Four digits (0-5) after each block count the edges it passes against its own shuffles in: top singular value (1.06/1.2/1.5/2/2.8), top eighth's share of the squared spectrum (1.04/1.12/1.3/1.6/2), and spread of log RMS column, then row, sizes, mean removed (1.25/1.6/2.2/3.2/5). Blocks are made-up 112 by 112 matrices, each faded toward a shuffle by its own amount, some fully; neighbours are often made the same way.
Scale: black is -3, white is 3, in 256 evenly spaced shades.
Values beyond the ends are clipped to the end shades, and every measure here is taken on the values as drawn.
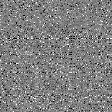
4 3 1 2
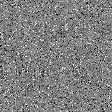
3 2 0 1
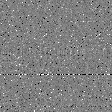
4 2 0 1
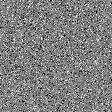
1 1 0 0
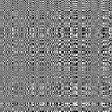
5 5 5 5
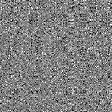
4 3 2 2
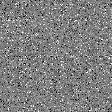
3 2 1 1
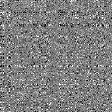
4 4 3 3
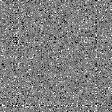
4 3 2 2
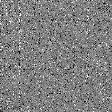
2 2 2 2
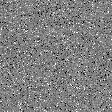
0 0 0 0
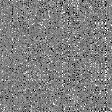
4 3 3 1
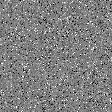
2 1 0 0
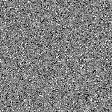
3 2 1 0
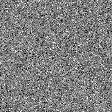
3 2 0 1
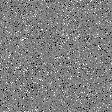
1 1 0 1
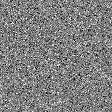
2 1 0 0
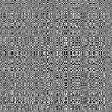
5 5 4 4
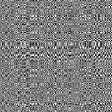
5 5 4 4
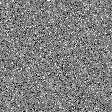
0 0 0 0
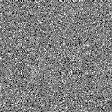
4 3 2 2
